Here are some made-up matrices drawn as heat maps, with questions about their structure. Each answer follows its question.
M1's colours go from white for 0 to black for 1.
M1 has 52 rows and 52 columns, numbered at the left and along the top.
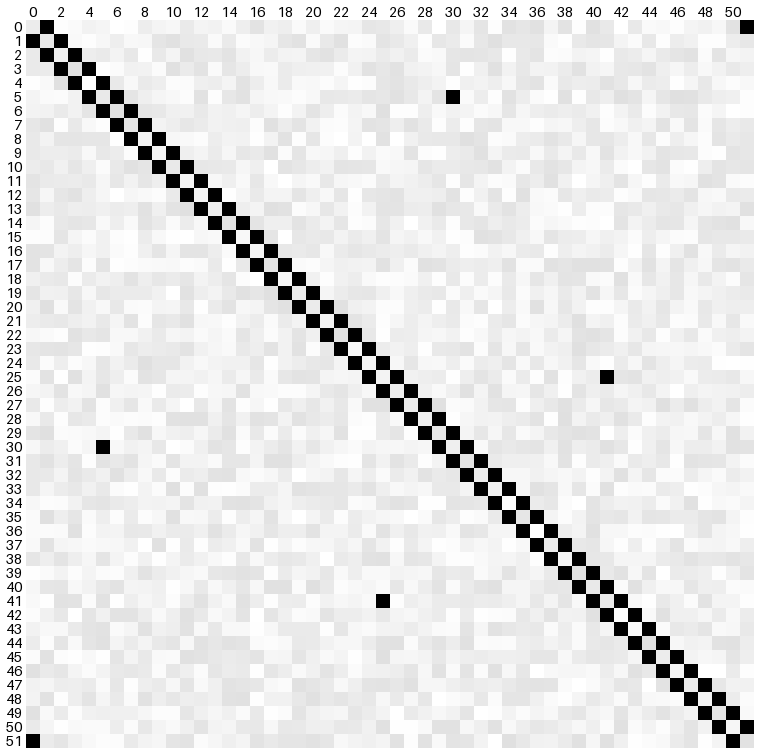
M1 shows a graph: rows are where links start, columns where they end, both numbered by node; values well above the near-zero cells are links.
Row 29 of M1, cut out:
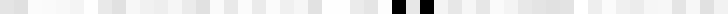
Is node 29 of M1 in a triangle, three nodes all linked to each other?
no
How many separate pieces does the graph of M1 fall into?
1
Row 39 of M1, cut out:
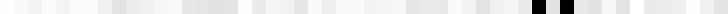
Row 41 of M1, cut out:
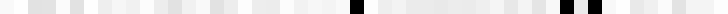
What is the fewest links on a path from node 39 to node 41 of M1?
2
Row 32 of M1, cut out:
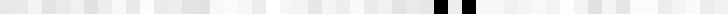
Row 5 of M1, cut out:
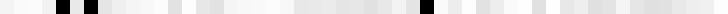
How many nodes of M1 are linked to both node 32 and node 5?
0
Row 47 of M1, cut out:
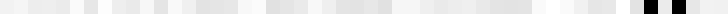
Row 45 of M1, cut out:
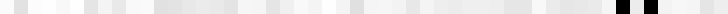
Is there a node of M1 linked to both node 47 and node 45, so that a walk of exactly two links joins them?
yes
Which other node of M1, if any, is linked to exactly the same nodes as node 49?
none
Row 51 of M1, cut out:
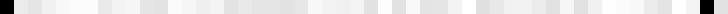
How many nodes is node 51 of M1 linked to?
2
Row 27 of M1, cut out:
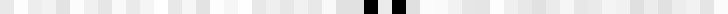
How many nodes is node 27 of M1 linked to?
2
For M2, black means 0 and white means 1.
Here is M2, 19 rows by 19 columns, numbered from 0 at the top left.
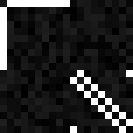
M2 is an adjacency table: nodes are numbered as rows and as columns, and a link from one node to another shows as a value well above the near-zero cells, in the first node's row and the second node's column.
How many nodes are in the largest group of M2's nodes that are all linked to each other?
2
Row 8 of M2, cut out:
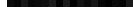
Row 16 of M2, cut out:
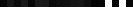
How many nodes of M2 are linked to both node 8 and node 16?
0
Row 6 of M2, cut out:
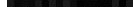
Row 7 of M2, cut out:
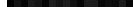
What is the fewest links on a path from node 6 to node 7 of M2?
2
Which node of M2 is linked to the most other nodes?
node 0
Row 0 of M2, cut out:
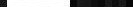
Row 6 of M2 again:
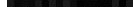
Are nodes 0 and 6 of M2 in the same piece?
yes
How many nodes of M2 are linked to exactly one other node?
9
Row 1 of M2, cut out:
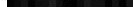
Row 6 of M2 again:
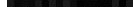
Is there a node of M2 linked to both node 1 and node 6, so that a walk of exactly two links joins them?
yes
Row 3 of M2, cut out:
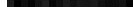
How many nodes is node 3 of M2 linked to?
1
